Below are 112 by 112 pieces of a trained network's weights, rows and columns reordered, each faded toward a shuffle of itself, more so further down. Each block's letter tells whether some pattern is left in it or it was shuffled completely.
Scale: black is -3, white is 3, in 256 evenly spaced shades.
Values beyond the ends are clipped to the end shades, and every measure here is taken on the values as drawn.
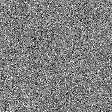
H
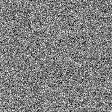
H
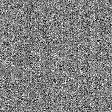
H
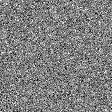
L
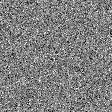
L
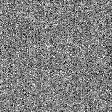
H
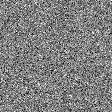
L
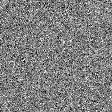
H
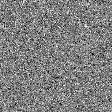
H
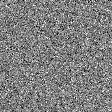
L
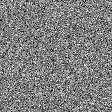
L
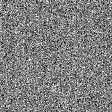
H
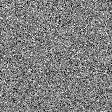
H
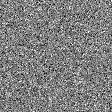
L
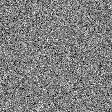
L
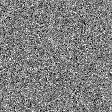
H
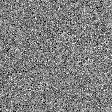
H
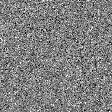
H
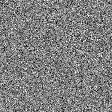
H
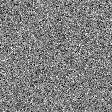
L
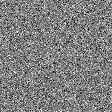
L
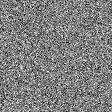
L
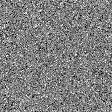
H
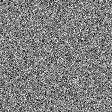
H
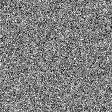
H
